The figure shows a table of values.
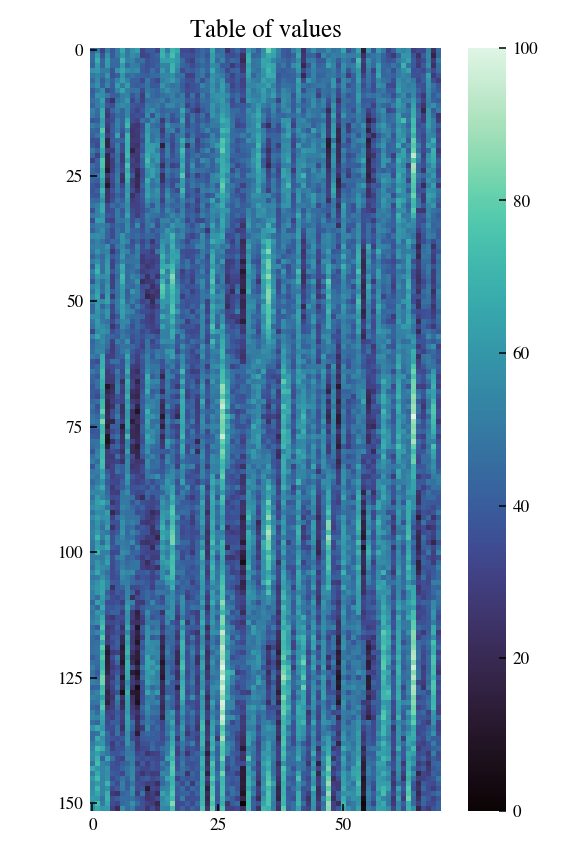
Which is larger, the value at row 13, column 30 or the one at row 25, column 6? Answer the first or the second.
the first
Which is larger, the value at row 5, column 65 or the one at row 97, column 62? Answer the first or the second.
the second
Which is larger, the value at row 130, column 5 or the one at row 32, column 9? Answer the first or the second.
the first
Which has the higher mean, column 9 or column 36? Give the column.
36
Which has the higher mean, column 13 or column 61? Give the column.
61
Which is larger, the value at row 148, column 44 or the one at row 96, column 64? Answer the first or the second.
the first
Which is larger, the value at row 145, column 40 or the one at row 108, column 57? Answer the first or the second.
the second
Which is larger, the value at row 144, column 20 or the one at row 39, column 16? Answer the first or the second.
the second
